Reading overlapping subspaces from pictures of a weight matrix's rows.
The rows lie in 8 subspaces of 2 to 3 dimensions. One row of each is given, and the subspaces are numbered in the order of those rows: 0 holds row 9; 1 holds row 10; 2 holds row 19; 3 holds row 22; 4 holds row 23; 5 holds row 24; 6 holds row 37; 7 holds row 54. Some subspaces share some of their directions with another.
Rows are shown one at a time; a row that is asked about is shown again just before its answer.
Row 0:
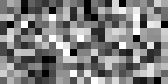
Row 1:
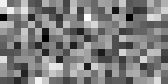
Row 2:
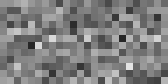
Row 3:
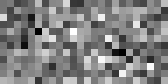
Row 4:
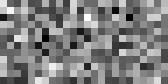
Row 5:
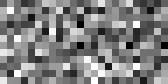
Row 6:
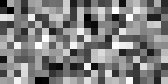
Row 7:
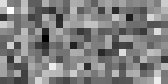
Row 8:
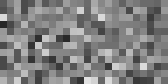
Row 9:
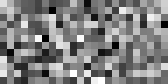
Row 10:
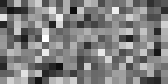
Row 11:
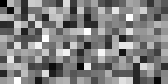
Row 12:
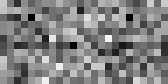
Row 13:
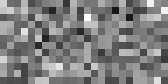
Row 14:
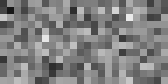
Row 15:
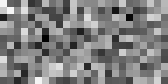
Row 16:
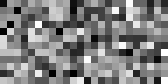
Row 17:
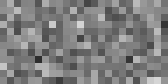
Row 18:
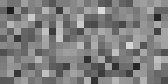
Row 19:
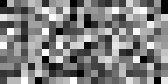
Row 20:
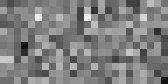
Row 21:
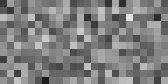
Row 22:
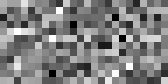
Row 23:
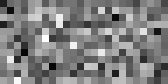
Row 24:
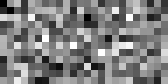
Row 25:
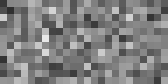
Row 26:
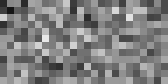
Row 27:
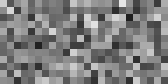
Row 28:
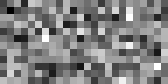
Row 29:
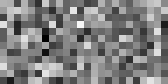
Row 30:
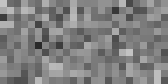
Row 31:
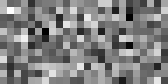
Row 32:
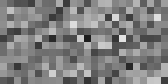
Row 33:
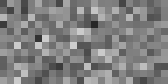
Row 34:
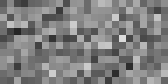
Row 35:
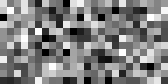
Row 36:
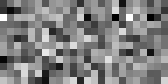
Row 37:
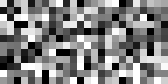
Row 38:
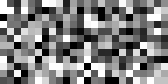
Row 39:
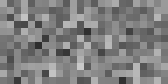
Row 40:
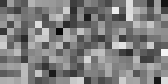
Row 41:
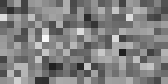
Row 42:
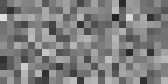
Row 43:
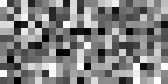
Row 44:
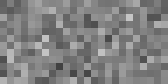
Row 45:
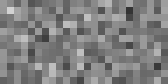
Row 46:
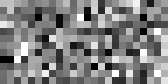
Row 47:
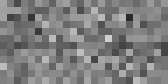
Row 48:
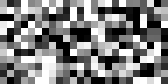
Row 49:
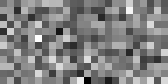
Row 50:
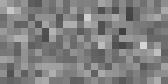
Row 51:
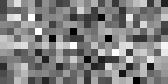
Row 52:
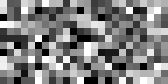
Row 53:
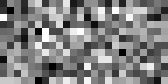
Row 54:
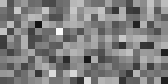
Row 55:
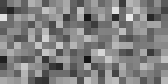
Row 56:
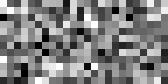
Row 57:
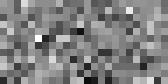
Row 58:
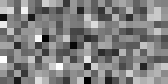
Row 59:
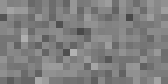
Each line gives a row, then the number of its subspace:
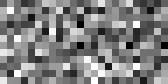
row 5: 7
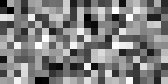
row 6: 1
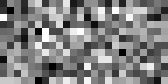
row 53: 5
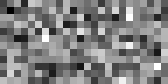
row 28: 2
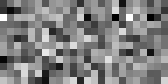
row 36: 6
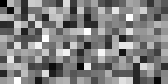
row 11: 6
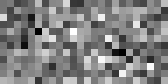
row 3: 5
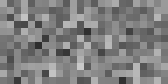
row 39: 6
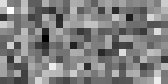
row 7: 4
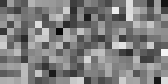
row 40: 7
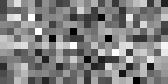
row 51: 5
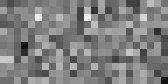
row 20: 4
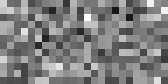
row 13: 4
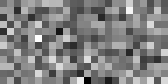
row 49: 7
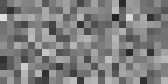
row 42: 6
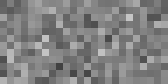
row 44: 0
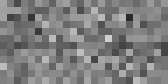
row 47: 5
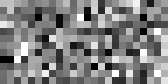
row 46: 4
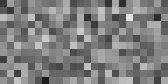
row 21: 1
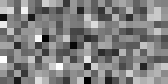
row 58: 7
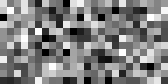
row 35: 5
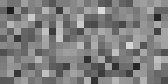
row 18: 7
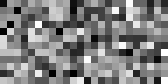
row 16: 7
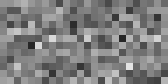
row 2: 3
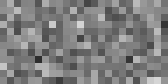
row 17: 1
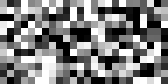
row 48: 0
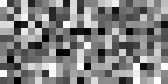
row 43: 6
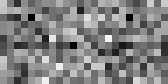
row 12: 5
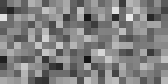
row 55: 6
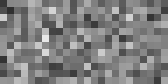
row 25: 0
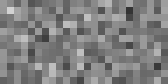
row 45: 2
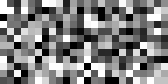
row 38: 7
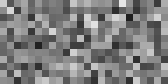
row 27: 1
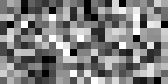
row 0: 0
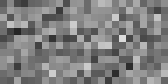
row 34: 3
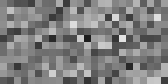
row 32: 3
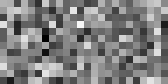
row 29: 1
